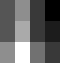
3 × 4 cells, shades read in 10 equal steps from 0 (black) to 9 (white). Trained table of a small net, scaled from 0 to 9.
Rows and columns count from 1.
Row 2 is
3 6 2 1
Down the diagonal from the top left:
3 6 4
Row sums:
10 12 20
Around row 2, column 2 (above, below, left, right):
5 9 3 2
